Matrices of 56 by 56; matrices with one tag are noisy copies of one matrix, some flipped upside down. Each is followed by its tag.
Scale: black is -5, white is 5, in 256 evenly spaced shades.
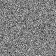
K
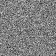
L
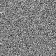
L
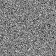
K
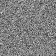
L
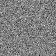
L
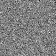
L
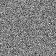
L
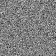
L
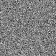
L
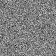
K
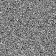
L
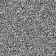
L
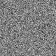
K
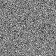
K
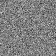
L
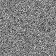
K
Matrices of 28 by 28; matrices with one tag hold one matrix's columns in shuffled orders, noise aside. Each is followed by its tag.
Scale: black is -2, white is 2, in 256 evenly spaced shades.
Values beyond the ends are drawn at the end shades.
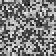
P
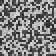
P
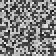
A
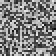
A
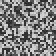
P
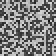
A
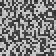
P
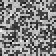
A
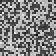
A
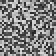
A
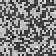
P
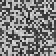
A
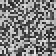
A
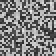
A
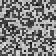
P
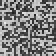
A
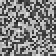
P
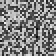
A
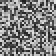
A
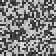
P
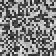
P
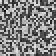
P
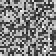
A
